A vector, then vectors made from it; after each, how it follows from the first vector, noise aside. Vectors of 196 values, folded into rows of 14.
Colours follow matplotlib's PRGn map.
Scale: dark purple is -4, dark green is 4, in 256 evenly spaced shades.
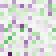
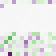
partly zeroed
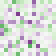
wrapped around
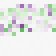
partly zeroed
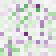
wrapped around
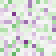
wrapped around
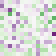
wrapped around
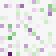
partly zeroed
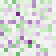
wrapped around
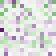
wrapped around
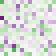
wrapped around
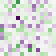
wrapped around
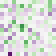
sign-scrambled
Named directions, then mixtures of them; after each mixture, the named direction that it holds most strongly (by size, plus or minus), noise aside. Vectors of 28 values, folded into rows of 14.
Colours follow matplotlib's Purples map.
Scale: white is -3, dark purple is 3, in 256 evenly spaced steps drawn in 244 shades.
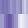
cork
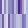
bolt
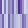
bolt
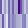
bolt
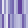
bolt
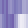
cork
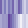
cork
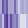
cork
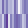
bolt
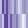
bolt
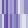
bolt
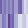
cork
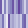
bolt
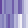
cork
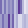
bolt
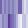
cork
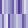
bolt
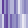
bolt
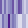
bolt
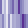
bolt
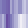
cork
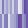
bolt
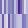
bolt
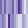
bolt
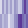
cork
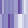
cork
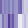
cork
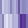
cork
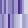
bolt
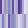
bolt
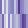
bolt
